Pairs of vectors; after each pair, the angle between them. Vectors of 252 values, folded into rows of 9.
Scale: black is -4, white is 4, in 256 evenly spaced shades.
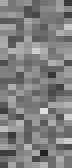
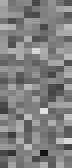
nearly parallel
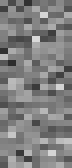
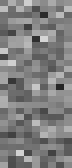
nearly opposite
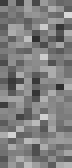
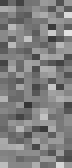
partly aligned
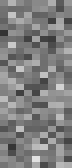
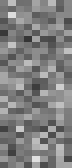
nearly parallel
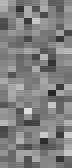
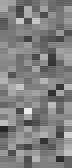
nearly parallel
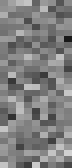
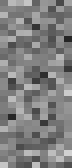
nearly parallel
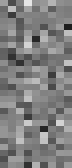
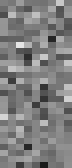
orthogonal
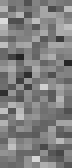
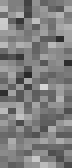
nearly parallel
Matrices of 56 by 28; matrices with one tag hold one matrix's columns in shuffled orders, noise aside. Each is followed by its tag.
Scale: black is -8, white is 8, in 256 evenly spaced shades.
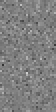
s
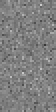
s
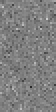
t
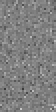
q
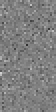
s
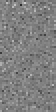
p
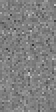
s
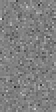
t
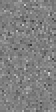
s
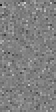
p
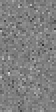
s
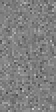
q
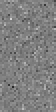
t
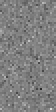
q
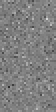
t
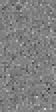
q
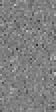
s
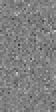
s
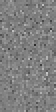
s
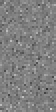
q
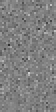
s
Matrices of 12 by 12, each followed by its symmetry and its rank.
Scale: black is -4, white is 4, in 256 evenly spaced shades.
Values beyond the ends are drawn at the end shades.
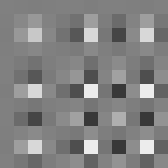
symmetric, rank one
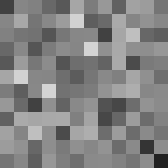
symmetric, full rank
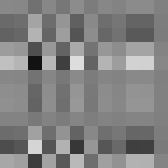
neither, rank one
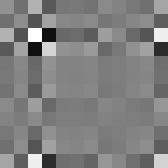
symmetric, rank one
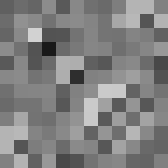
symmetric, full rank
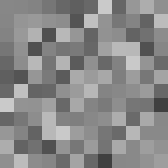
symmetric, full rank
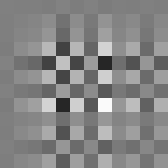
symmetric, rank one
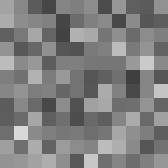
neither, full rank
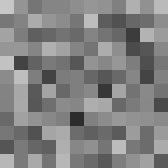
neither, full rank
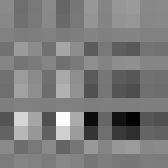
neither, rank one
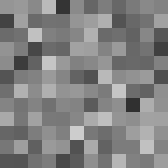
neither, full rank
